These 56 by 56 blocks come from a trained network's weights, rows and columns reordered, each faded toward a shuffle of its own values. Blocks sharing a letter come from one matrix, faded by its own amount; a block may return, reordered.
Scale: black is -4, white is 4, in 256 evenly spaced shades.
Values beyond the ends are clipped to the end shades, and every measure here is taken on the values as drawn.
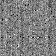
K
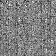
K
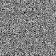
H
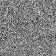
H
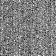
K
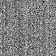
K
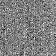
K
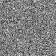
H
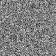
H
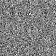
H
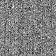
K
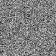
H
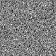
H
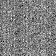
K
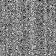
K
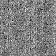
K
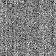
K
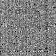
K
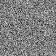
H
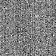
K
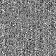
K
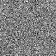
H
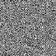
H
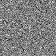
H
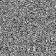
H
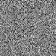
H
